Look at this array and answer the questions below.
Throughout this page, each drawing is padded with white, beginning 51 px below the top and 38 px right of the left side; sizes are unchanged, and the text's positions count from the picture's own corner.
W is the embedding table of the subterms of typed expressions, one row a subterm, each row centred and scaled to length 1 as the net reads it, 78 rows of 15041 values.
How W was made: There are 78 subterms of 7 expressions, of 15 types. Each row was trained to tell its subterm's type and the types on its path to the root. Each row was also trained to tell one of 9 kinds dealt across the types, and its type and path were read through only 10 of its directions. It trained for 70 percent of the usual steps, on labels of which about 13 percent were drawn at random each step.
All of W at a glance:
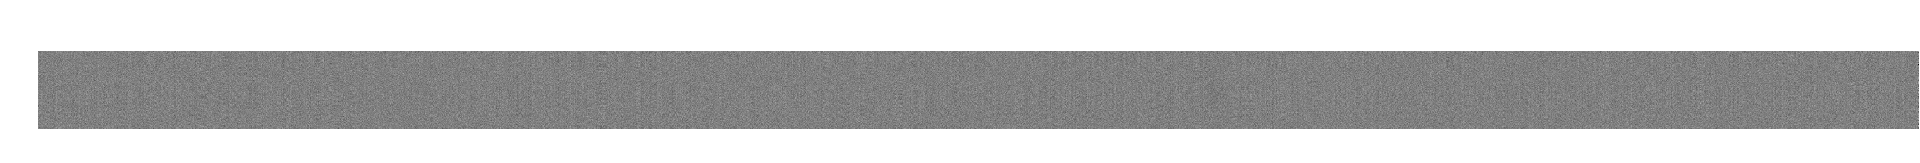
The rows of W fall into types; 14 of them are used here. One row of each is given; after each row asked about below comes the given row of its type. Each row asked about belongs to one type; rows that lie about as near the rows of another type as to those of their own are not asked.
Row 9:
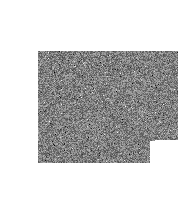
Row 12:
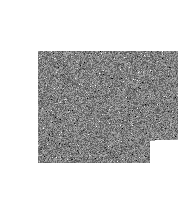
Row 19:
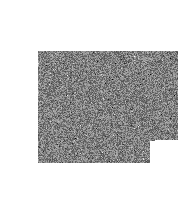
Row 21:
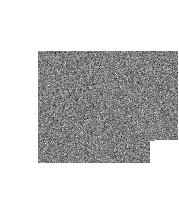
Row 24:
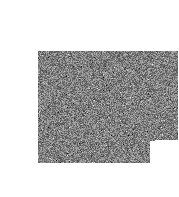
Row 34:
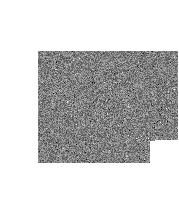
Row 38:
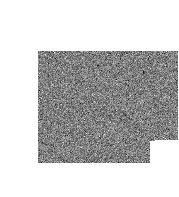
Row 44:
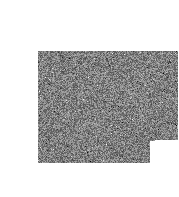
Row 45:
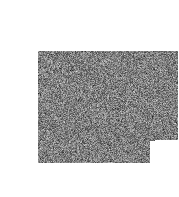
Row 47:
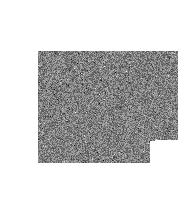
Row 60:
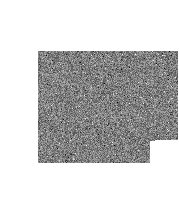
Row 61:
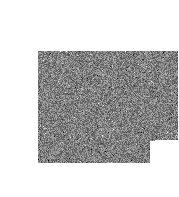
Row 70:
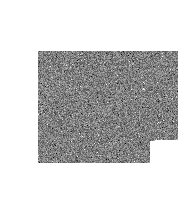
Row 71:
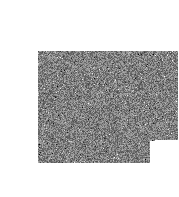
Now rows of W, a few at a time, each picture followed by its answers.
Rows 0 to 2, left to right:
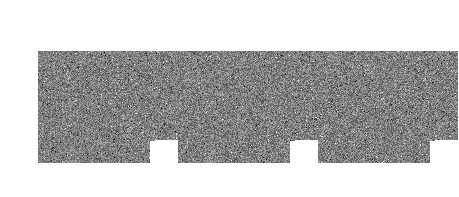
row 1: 47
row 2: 71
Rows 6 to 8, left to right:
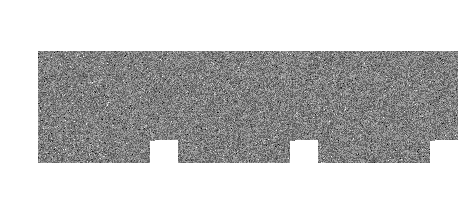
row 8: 38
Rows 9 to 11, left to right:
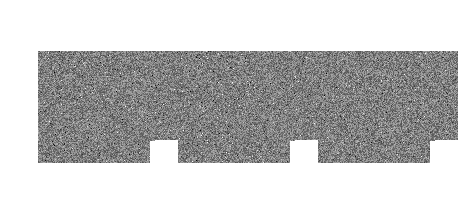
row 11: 61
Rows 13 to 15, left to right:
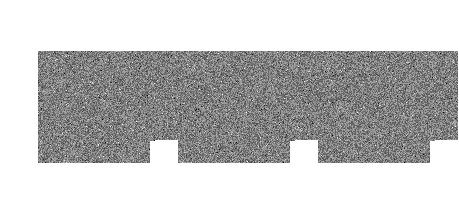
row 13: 47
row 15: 9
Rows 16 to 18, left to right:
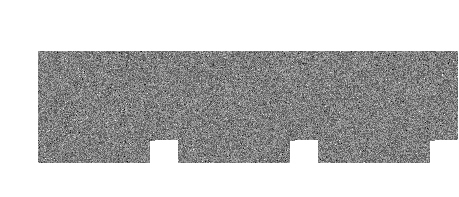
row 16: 60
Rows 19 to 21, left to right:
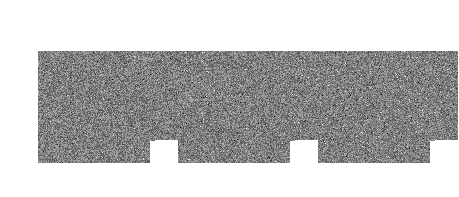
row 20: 70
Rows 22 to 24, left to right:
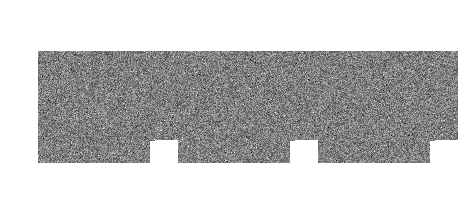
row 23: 34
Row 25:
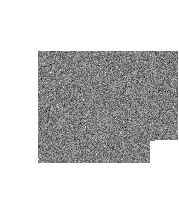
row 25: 9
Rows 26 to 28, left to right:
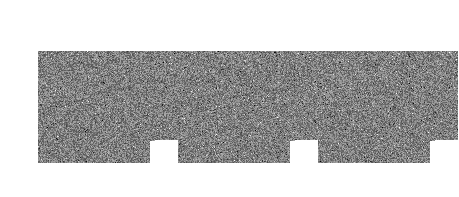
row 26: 70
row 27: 12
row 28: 70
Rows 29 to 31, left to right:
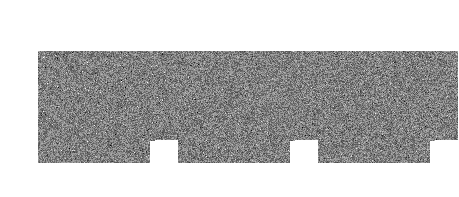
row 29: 45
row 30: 21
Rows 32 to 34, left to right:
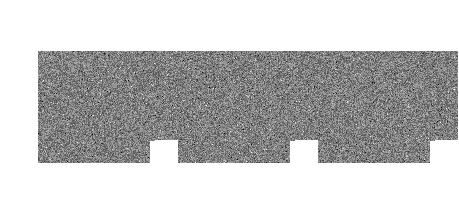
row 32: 71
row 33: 9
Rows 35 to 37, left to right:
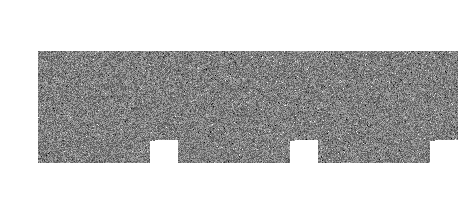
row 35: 24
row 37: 45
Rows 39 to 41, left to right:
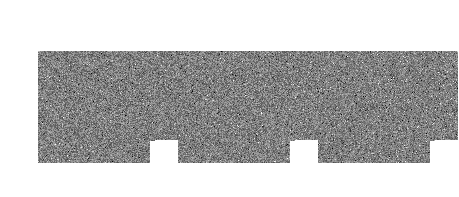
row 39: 45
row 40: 47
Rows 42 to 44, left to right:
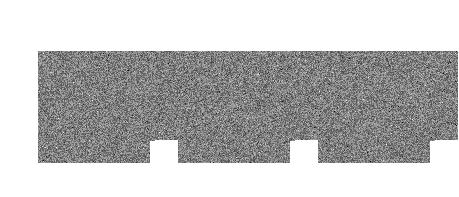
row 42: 9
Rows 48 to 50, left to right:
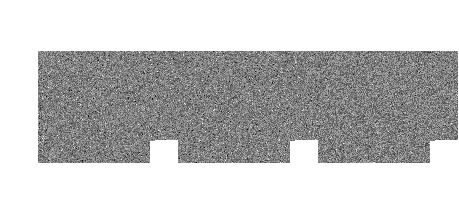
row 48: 71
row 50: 21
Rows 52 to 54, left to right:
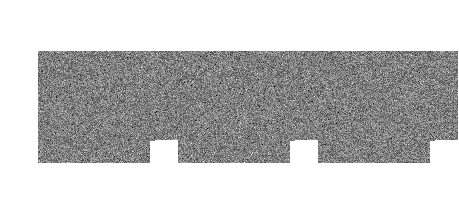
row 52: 45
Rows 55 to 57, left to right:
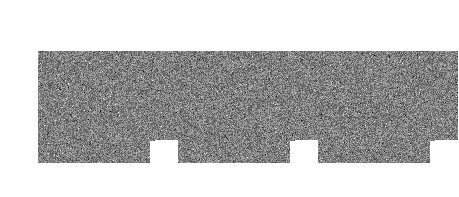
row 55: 38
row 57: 21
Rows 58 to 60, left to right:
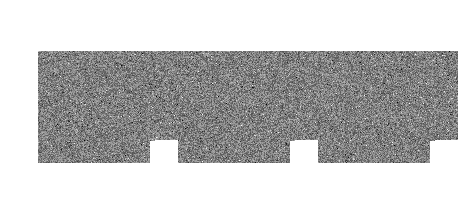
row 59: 38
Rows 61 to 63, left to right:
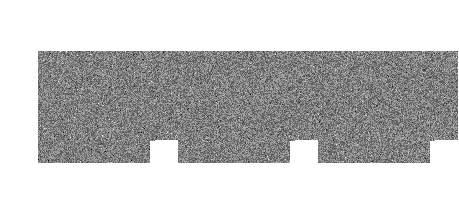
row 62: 34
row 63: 38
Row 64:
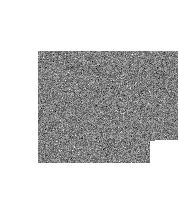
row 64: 38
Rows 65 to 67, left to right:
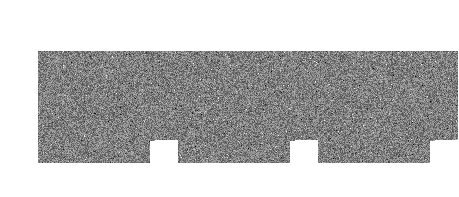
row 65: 21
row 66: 45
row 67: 44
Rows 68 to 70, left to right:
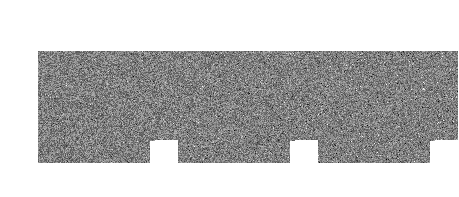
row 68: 44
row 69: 9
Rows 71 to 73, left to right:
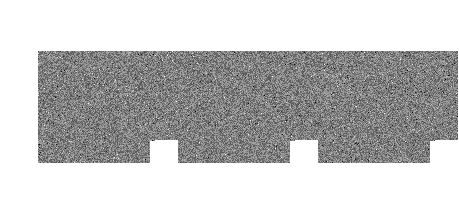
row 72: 34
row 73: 70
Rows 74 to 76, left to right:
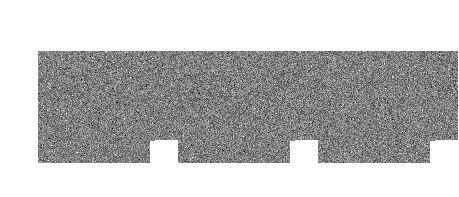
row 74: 71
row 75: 71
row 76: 47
